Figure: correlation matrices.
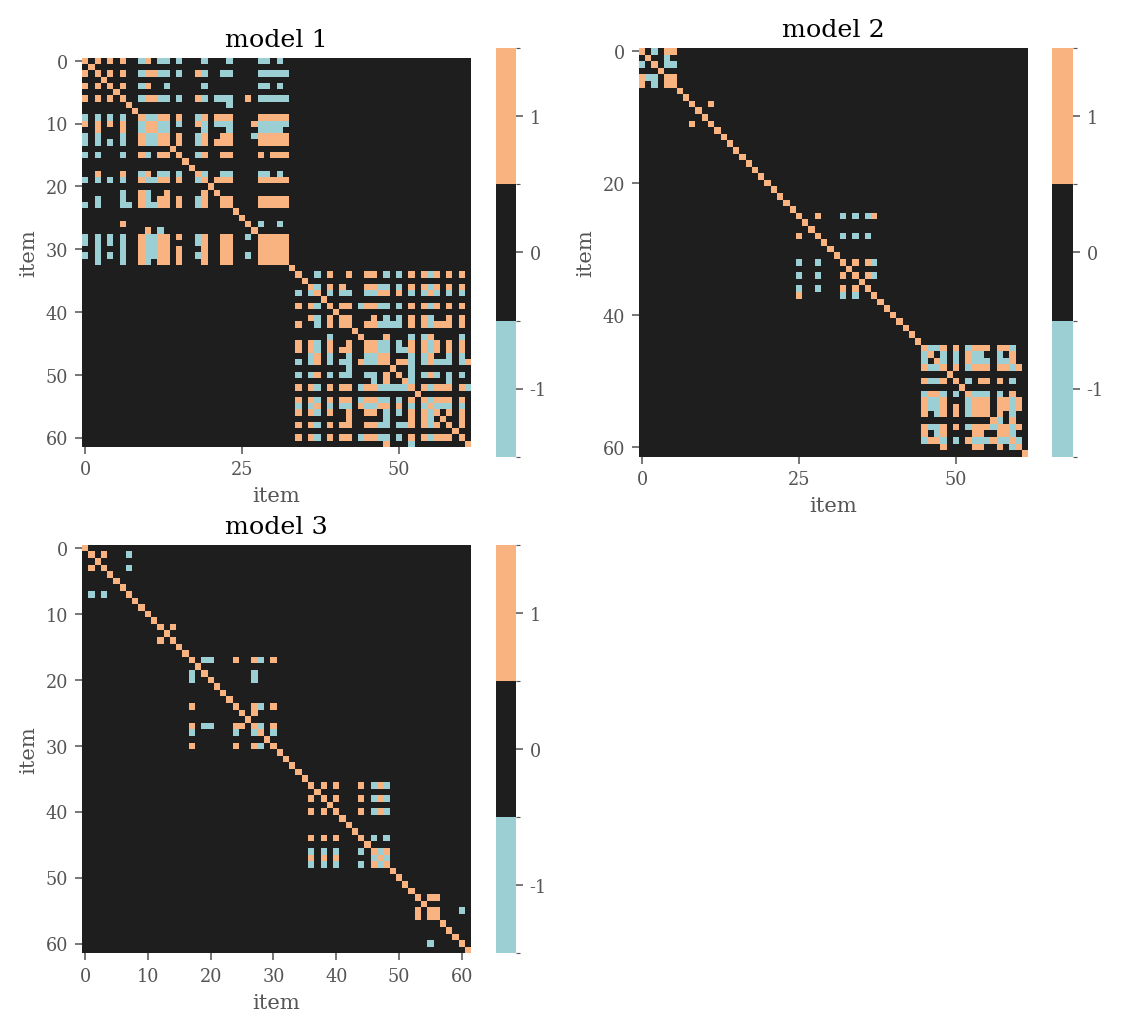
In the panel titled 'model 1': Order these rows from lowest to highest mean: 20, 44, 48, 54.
48, 44, 20, 54
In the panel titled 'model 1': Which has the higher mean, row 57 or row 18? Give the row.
57
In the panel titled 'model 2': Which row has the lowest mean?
47
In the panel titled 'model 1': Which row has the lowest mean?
50
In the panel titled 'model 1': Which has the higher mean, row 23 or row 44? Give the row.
23
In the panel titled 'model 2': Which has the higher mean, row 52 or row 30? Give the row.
30
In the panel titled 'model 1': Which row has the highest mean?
32
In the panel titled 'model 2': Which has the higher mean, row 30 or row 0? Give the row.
0
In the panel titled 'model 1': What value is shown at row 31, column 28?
1
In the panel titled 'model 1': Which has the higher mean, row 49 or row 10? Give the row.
49
